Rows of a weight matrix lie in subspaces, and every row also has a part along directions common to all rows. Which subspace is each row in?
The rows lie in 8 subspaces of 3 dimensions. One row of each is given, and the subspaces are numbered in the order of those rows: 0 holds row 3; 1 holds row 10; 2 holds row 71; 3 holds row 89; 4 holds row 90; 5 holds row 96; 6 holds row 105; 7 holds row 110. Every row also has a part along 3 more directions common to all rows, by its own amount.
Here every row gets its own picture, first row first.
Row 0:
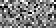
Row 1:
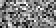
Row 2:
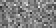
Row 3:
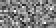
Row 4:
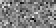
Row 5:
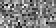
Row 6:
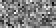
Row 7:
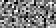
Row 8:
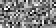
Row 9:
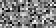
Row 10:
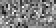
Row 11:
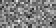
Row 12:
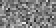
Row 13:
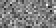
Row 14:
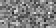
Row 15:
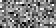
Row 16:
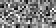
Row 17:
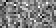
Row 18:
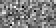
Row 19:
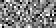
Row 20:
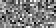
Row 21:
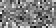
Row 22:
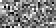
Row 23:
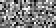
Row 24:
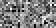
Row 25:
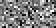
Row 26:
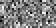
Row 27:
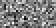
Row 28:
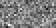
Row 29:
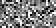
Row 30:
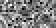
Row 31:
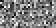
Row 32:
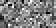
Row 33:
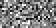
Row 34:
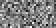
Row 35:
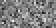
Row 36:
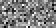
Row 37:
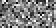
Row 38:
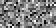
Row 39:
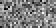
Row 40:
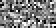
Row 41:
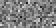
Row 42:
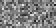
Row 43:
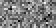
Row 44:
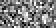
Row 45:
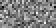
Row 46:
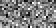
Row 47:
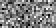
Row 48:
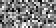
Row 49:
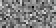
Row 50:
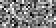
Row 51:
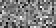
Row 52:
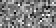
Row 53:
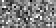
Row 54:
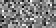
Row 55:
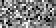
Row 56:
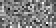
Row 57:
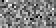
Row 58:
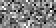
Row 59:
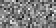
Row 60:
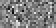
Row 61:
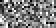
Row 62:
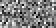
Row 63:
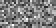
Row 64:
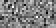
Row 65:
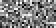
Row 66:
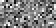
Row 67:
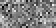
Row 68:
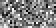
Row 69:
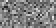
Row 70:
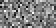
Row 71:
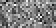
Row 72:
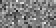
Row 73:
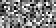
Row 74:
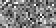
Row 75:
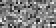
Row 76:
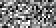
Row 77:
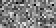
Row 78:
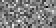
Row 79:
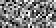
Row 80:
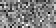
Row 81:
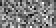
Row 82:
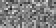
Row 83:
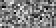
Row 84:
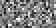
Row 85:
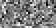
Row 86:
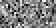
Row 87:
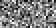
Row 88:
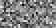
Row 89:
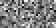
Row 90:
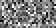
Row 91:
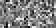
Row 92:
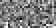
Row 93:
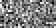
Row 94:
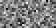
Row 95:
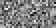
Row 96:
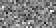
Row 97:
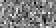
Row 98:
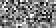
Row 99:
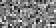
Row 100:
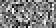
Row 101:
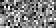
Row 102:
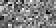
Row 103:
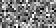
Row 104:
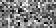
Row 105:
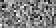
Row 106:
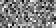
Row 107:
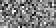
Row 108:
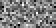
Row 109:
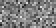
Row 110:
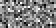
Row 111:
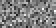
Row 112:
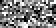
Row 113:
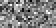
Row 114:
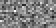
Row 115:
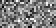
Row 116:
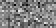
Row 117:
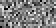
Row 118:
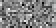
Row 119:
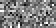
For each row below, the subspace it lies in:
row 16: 6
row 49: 5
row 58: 3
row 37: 0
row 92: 7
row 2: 2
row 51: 7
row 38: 4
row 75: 7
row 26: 4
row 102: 0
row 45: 5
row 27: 1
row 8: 4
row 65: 3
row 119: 4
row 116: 2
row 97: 0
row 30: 0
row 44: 0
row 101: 1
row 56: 5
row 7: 0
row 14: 0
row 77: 2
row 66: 1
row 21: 7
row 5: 2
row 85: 3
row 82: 4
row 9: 4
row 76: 6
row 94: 5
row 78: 1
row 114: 0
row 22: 1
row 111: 7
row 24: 4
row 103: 6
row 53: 6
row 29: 5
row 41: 7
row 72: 1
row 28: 6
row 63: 1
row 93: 6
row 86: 1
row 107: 4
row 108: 5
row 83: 6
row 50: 3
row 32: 0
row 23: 3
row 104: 2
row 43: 4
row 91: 7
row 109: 7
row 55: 6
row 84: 7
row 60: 0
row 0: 2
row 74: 2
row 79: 3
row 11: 1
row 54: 1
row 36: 7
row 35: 0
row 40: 7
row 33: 6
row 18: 1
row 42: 4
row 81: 5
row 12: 5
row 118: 5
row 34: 5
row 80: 2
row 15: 2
